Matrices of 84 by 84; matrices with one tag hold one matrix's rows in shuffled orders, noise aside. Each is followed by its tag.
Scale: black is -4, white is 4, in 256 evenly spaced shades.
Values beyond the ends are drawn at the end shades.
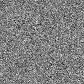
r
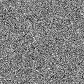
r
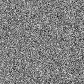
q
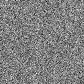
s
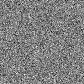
r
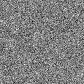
r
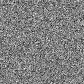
r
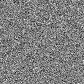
r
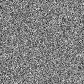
s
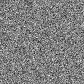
r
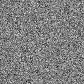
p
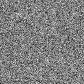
p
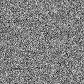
p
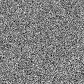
r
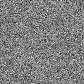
p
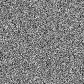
s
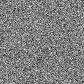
r
